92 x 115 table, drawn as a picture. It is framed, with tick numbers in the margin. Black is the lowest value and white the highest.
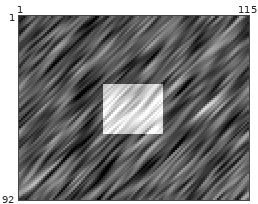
Slope: none. Odd patch: higher, in the centre. Histogram: skewed, a long tail of high values. Average level on the scale: 40%. Ninth with the highest average: centre.
